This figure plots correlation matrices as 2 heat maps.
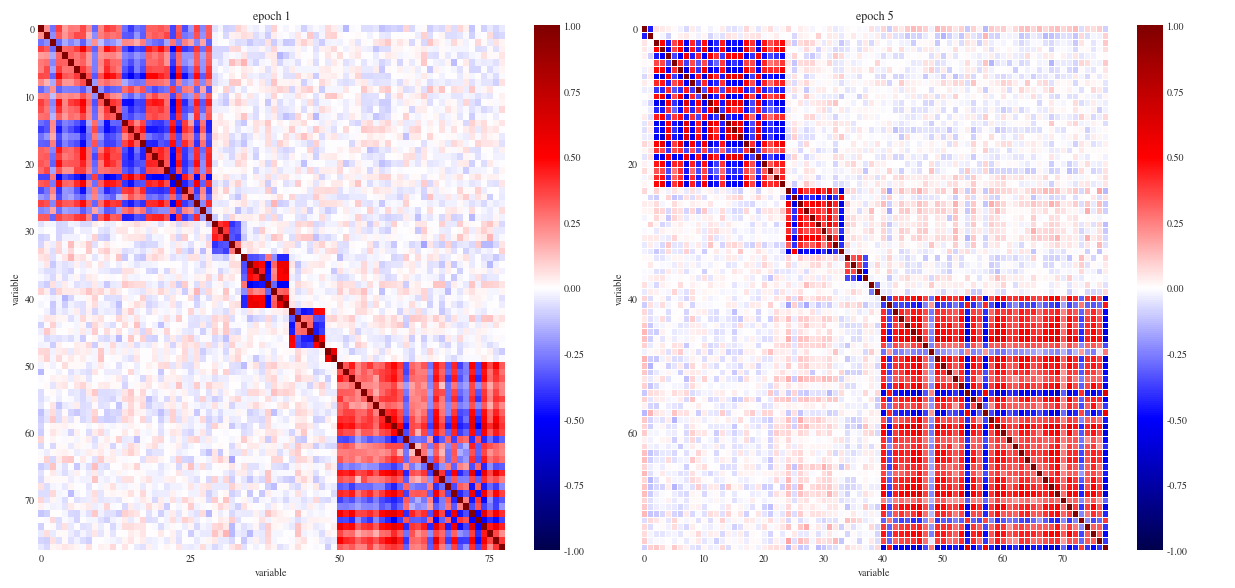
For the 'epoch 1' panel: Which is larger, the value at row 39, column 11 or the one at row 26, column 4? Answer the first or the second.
the second
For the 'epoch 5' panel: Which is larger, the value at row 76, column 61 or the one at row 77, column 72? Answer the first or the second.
the first
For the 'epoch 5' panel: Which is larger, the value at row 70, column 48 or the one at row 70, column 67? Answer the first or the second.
the second
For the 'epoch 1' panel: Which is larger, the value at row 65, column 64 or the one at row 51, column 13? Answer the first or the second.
the second
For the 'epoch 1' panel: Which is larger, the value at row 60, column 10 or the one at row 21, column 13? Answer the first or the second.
the second
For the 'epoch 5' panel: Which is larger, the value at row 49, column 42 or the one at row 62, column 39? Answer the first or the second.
the first
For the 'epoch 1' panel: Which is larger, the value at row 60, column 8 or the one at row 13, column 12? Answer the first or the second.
the second
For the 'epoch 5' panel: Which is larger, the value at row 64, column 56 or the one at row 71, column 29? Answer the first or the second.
the first
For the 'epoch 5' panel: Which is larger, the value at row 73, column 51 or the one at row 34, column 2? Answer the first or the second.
the second
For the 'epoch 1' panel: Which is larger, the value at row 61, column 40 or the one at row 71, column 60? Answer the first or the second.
the first
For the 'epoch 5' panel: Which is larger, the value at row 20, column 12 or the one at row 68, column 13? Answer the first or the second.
the second
